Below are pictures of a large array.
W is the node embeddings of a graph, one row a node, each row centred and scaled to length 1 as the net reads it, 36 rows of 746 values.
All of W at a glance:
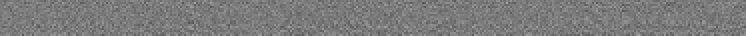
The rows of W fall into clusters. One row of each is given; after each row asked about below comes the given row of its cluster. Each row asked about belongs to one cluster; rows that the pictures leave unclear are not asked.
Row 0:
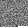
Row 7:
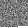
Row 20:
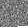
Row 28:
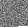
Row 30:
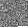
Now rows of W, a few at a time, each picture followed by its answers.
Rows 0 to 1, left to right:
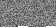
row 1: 30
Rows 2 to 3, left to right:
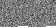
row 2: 20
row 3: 20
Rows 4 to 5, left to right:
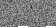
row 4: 0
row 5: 28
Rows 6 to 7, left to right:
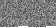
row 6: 7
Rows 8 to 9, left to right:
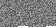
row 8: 30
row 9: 0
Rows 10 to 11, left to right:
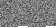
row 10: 0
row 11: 28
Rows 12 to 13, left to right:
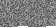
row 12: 28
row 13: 7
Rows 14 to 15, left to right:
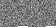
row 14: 30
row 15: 28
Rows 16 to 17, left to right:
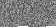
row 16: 20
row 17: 7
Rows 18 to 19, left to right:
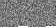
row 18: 7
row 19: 30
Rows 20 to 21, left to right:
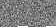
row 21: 30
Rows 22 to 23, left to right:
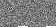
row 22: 30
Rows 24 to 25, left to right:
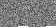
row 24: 7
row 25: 28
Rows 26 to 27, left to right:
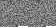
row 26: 0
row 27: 0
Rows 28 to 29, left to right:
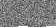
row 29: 7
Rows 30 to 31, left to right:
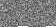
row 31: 30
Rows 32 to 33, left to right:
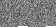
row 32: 28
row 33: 20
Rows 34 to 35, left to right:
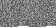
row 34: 28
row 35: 28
